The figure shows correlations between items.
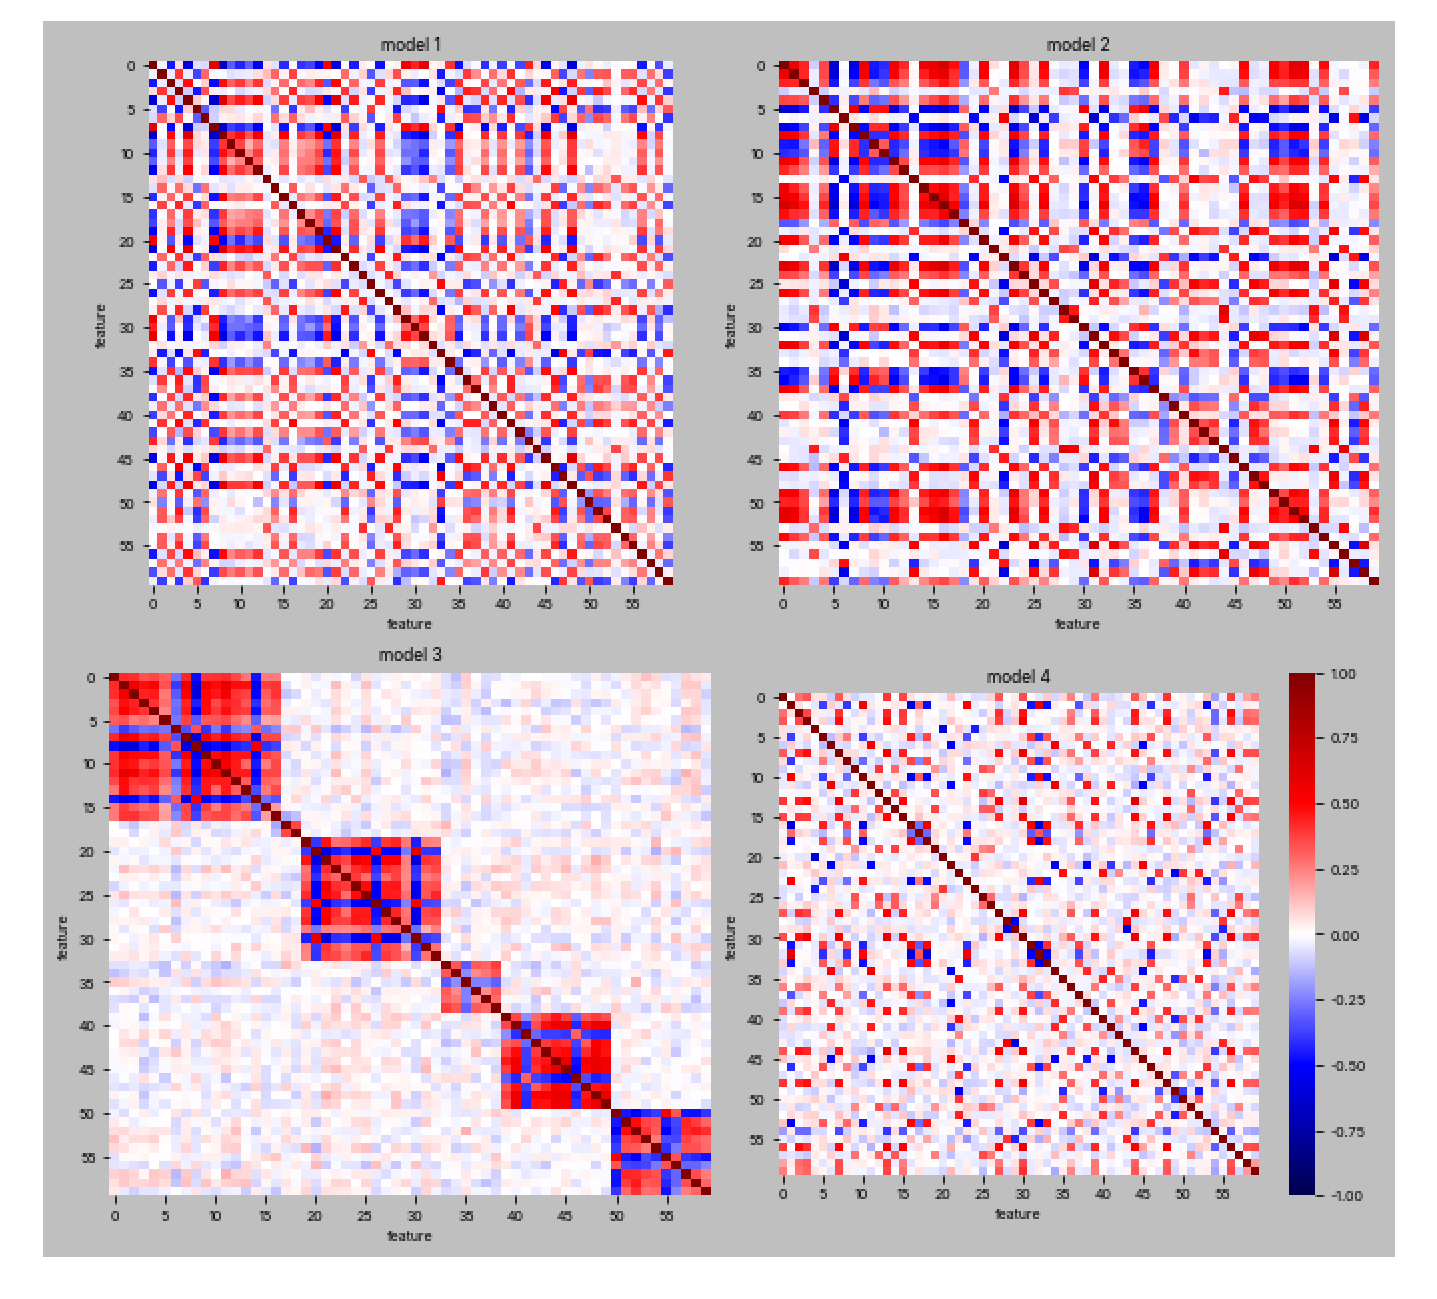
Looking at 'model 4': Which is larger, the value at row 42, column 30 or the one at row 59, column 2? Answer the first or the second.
the second
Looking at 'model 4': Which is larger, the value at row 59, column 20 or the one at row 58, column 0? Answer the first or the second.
the second
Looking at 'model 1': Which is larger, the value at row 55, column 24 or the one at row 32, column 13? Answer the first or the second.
the second
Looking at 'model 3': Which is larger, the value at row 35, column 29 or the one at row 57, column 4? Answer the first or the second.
the second
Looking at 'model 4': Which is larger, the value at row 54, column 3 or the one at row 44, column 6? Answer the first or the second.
the second
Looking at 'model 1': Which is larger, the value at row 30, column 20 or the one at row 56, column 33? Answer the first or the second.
the first
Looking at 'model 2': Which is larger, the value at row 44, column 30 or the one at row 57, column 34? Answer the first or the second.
the first
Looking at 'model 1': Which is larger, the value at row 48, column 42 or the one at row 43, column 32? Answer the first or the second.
the first
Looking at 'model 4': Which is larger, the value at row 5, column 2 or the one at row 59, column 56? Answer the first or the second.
the second
